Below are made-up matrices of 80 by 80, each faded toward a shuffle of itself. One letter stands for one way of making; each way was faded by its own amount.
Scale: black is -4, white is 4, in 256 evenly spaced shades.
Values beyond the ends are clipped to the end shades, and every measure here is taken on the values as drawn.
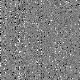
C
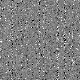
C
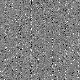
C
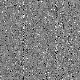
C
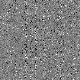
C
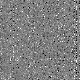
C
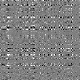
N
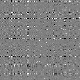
N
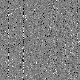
C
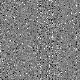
C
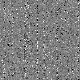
C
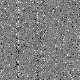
C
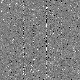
C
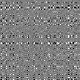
N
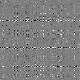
N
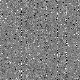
C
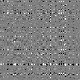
N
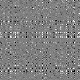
N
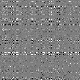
N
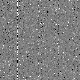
C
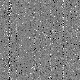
C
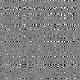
N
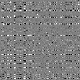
N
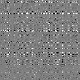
N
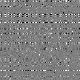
N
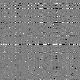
N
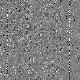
C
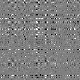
N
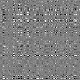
N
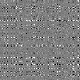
N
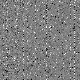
C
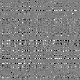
N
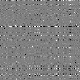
N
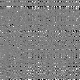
N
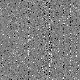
C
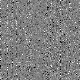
C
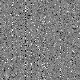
C
